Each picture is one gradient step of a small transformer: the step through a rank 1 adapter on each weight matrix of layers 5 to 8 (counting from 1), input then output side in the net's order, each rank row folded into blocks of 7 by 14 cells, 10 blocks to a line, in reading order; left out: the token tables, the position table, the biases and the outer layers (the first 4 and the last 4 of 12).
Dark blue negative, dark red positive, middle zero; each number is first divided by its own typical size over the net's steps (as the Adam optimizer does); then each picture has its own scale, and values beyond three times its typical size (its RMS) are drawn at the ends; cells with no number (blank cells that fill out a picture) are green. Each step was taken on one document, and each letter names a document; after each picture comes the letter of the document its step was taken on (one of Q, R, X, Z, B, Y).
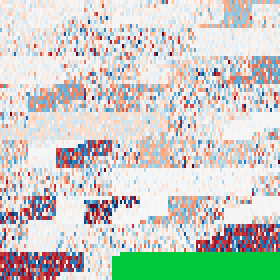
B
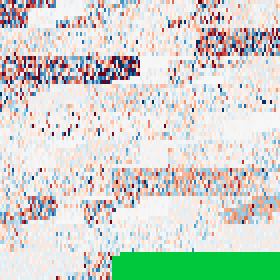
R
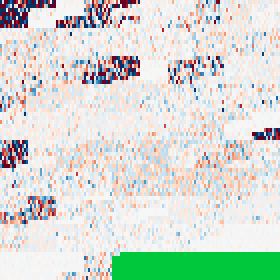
R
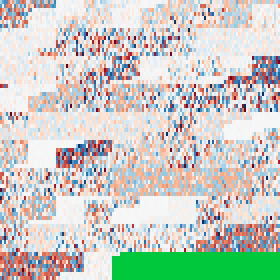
B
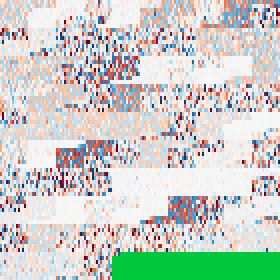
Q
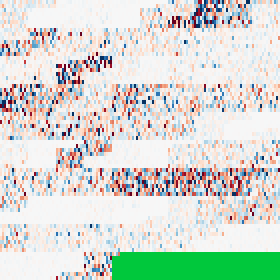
R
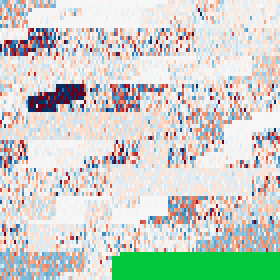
B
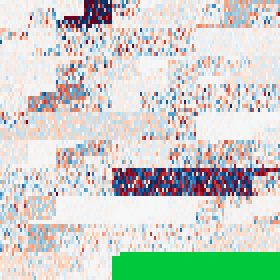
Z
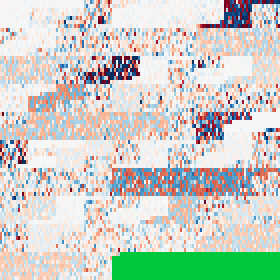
Q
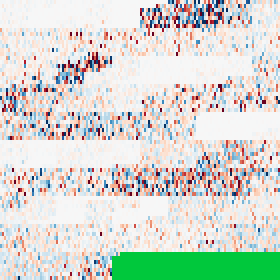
R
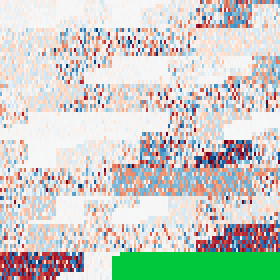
B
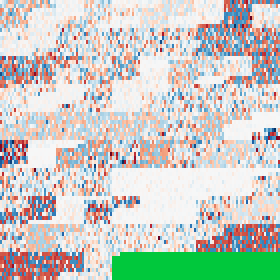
B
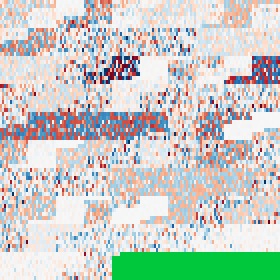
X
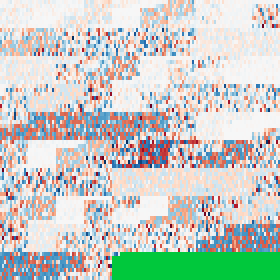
X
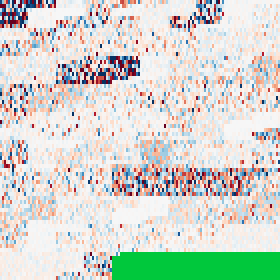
R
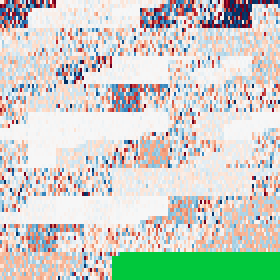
Q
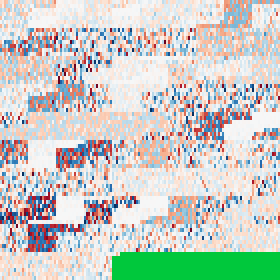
X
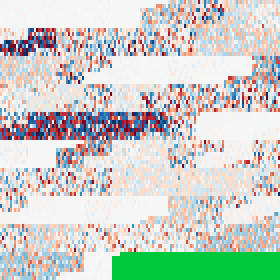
X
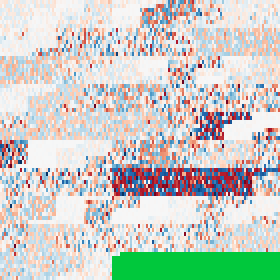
X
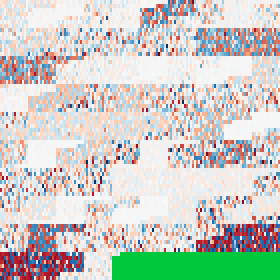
B
